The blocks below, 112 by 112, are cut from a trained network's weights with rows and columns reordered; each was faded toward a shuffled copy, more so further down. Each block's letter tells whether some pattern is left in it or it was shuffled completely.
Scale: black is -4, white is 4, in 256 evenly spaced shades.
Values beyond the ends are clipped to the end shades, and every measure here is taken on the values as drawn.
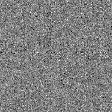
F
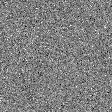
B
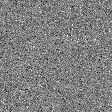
B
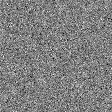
B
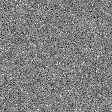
B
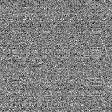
F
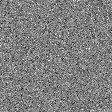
B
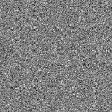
F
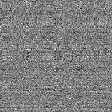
F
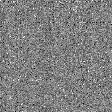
F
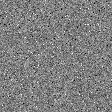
B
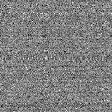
F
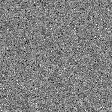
B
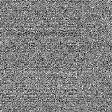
F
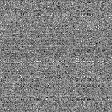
F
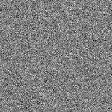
F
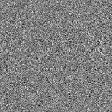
F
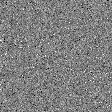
B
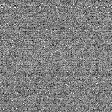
F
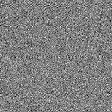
F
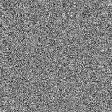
F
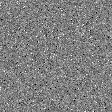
B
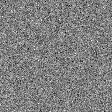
B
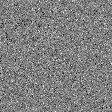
B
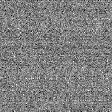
F
